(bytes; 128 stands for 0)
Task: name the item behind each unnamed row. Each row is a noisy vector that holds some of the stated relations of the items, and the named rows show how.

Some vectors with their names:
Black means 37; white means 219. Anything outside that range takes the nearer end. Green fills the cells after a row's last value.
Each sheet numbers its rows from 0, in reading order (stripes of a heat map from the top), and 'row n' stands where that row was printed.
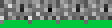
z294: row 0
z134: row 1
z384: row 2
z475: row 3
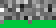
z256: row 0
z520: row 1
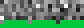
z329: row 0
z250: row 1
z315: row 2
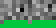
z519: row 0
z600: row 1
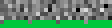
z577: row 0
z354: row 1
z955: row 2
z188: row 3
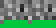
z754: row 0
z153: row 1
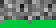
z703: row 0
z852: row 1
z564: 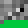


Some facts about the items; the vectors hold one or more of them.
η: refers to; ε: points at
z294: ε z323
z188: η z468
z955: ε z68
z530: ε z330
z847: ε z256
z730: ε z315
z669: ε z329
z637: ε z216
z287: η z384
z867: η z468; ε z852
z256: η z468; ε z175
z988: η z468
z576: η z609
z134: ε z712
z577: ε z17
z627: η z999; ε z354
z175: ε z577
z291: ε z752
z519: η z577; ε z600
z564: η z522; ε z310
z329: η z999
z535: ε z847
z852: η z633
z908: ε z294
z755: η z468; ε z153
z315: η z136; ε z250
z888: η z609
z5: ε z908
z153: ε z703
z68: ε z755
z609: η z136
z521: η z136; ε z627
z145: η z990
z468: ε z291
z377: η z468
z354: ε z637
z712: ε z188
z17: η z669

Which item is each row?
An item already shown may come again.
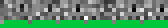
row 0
z330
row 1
z637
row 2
z847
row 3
z627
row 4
z847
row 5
z535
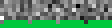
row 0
z999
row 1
z216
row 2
z188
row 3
z136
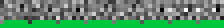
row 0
z703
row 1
z136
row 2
z730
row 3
z310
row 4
z310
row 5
z669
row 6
z867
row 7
z468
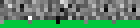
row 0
z323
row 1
z999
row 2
z609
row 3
z712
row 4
z5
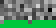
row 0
z752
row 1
z730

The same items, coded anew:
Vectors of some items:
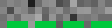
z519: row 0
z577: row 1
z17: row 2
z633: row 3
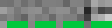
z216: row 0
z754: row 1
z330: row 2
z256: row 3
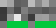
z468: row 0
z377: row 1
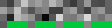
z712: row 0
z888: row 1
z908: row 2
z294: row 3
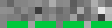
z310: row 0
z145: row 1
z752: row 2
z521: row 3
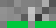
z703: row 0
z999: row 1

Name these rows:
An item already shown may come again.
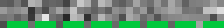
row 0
z669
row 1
z468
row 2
z712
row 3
z188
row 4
z134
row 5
z852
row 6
z730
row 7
z136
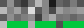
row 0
z354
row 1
z627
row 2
z669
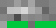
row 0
z136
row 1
z250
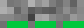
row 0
z250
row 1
z867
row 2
z535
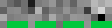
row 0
z5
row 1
z175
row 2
z535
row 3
z609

